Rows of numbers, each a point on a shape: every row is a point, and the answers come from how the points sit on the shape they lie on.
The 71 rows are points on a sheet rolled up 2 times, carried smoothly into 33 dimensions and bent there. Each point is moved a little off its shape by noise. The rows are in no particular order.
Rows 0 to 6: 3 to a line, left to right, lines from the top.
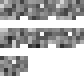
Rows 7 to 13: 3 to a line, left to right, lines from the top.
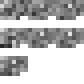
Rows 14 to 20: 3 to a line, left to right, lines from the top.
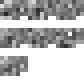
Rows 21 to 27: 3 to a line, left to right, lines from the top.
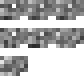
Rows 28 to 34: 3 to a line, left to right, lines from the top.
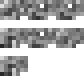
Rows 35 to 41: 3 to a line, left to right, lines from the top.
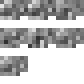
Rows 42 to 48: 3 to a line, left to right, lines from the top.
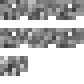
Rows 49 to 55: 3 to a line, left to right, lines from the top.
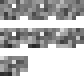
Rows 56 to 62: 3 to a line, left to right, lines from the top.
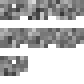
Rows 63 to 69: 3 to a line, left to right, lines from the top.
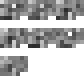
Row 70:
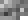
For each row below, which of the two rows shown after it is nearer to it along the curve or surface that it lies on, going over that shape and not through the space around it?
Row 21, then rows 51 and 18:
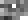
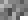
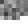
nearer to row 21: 18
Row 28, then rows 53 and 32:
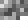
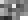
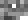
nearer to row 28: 53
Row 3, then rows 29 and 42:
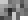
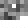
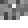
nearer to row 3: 29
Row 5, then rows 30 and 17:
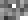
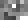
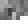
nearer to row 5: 30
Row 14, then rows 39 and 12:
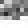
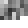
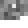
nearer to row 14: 39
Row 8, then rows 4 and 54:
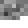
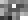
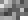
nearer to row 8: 4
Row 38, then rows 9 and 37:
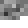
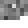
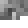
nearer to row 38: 9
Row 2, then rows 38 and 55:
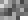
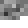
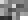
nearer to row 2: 55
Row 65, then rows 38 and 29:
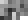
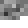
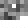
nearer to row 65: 29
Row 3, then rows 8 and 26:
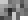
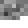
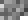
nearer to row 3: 26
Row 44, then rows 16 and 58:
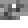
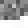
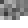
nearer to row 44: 16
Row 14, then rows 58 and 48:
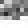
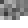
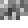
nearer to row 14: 48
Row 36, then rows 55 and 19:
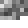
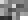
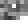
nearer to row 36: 55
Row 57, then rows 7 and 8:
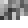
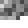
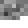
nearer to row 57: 7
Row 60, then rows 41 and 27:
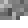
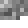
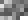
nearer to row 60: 41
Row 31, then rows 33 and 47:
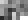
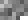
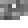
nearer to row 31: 33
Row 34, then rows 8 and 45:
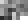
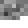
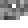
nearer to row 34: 45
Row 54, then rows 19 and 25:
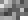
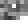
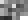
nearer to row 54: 25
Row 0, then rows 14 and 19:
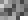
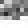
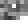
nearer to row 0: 14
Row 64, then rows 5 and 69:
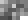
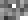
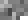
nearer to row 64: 69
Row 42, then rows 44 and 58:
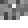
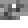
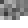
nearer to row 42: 58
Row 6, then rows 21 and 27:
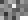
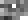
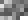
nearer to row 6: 21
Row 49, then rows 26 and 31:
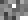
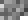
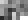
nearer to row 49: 26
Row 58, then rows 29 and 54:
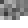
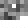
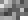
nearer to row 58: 29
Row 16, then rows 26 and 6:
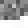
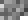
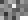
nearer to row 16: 26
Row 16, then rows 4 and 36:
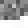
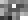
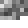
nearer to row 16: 4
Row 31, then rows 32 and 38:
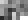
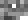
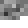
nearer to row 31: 32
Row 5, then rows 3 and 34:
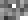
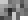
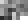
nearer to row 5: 34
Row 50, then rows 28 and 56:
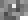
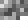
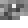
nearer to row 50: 56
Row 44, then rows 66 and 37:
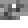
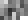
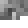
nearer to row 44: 37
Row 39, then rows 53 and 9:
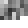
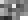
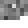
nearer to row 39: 53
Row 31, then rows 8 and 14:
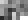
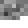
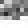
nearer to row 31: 14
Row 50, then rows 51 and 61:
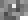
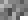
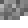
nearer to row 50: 61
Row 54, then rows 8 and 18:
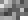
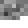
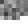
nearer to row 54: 18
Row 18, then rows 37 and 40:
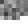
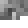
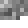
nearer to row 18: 40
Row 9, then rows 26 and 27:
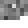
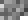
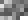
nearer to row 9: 26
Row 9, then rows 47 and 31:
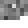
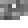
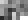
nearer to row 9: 47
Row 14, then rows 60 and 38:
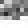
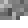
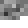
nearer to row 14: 60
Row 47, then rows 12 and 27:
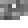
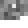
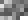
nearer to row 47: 12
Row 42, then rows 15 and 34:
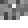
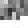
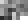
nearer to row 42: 34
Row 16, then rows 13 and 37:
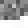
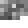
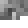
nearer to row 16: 13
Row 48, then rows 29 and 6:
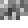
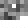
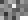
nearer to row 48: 29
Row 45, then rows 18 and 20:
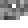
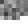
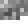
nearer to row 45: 18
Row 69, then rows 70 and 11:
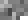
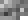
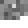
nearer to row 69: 70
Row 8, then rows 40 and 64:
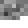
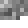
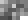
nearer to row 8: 64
